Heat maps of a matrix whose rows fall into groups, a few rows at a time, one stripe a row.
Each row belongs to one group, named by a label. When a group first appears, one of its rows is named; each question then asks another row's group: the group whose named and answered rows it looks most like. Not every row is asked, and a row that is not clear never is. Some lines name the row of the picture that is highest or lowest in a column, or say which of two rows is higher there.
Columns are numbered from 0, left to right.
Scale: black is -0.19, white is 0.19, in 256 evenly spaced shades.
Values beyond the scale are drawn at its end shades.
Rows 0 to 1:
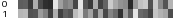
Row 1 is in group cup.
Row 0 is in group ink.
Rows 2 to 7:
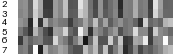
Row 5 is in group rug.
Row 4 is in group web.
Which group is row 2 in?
rug
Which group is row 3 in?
rug
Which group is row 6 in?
ink
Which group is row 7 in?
web
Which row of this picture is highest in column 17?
7
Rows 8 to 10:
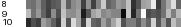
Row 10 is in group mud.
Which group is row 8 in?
ink
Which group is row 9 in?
web
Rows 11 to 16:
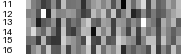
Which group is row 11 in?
web
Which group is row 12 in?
web
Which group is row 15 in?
ink
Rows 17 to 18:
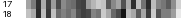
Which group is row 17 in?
web
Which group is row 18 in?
web
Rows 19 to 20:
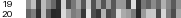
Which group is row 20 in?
ink
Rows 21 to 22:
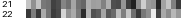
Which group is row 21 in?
rug
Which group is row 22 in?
ink
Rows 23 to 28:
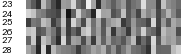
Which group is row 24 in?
cup
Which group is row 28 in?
web
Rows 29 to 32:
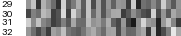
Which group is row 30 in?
mud
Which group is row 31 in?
rug
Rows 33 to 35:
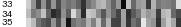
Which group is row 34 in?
rug
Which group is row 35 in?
cup
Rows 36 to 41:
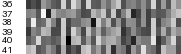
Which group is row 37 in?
web
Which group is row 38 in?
cup
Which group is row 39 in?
mud
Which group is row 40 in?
mud
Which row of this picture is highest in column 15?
37
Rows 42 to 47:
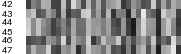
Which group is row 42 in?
mud
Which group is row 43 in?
cup
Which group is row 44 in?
rug
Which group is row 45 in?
rug
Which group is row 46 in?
mud
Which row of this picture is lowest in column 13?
46
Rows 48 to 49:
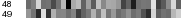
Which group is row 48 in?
mud
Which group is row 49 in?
web
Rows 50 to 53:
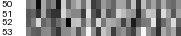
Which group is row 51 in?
ink
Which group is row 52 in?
mud
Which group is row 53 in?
rug
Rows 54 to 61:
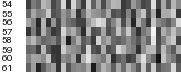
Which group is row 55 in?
rug
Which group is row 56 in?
web
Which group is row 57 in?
ink
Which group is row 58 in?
cup
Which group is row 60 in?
rug
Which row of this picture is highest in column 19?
59
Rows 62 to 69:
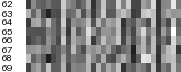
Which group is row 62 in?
ink
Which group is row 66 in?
mud
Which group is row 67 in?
rug
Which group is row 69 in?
mud
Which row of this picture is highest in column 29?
65
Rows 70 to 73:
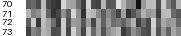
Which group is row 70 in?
ink
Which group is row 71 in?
rug
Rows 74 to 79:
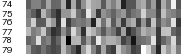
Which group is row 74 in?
mud
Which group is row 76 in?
cup
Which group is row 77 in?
rug
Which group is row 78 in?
mud
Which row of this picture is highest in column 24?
79
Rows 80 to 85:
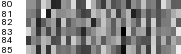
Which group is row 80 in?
rug
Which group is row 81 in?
web
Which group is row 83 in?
web
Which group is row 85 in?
web
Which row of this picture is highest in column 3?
81
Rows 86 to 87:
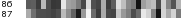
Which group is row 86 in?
ink
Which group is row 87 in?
ink
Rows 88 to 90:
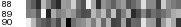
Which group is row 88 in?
rug
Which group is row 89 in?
web
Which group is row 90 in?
cup
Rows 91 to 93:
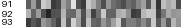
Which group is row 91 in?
rug
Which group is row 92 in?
ink
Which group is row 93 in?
mud
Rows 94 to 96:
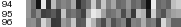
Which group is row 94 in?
web
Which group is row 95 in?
web
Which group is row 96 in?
rug
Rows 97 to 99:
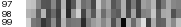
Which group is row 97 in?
cup
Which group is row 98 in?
cup
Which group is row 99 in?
web
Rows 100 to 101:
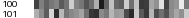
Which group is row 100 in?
ink
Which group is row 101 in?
web
